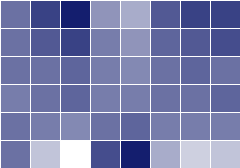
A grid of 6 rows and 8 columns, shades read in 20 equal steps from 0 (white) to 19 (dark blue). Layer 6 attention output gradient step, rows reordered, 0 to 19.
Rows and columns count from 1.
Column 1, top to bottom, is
12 12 12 11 12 12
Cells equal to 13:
6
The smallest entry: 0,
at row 6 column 3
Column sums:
71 70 71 69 69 69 70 72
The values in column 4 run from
9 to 15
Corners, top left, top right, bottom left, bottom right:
12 16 12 5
